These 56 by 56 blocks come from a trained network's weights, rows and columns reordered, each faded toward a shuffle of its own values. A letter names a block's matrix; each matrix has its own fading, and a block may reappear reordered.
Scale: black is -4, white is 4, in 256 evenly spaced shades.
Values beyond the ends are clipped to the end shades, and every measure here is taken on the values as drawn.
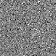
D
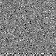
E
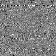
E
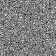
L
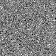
L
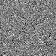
D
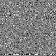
E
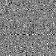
E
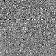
E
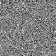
D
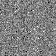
L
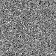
L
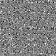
E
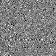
D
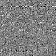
E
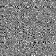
E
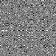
E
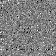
D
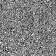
L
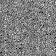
L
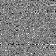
E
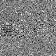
E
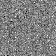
L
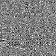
E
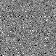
D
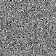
L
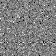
D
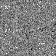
L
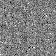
L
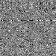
E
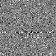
E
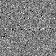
L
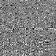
E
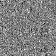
L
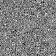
D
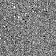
L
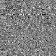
E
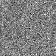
L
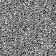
L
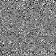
E
